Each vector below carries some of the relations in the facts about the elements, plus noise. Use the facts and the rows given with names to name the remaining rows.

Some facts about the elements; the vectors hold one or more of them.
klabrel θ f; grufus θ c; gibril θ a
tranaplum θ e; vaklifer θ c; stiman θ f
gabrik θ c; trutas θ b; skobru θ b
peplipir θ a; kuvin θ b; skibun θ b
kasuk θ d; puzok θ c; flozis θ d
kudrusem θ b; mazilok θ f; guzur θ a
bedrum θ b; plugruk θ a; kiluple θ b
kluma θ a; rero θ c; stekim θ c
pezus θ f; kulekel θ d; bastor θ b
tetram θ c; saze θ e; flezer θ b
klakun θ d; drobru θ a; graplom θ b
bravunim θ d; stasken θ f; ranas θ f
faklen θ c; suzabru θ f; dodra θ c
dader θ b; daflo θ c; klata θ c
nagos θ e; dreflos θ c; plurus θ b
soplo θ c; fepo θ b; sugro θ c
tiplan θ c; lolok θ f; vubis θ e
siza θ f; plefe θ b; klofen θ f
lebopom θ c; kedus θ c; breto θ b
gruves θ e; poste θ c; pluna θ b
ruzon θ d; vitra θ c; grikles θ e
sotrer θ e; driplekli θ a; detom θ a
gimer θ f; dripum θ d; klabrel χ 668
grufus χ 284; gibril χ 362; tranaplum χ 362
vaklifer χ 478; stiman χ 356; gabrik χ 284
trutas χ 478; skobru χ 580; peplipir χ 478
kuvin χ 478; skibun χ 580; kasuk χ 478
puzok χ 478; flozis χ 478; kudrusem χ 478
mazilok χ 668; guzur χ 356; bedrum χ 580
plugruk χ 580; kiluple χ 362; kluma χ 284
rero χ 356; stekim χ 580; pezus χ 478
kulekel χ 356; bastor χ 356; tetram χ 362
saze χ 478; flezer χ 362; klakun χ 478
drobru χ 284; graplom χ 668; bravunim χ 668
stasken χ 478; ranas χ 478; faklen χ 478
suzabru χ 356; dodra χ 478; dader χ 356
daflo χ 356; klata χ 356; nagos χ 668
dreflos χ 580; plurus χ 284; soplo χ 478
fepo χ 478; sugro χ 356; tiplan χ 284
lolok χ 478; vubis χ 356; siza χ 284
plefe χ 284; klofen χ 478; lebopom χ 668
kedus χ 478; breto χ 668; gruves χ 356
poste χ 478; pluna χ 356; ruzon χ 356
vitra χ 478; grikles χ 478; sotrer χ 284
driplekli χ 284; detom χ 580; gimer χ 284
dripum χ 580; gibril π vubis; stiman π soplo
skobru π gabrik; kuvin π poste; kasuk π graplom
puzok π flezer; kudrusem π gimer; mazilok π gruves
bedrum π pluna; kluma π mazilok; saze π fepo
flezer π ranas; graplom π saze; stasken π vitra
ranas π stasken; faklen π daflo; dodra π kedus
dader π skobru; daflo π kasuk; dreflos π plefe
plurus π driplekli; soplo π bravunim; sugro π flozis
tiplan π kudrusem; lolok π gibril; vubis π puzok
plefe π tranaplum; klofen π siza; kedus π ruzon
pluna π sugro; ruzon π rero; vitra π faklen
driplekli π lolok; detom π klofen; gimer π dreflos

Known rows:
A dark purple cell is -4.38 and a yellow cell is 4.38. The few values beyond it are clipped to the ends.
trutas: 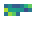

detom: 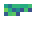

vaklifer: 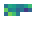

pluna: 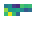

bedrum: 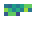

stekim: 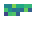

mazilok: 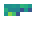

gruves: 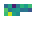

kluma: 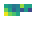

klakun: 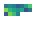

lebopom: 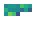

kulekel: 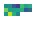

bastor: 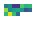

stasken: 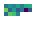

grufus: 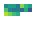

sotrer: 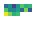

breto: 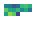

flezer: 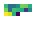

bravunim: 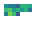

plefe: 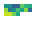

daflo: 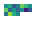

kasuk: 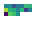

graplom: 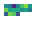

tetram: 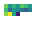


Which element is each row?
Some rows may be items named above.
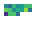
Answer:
dripum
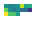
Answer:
driplekli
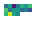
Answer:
gruves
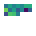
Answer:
vitra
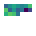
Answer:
lolok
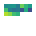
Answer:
siza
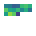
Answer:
breto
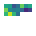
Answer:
guzur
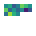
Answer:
daflo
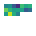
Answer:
ruzon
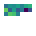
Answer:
ranas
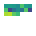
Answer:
gimer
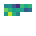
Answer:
ruzon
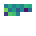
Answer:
faklen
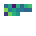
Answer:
saze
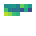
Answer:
siza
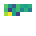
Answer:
tranaplum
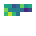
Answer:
guzur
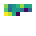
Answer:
gibril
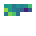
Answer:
peplipir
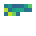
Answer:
kudrusem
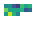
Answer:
kulekel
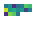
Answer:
fepo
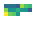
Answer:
plurus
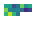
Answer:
guzur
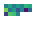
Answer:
faklen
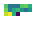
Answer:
kiluple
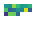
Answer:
dreflos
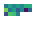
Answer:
vitra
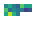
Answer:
klata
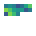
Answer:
flozis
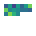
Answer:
grikles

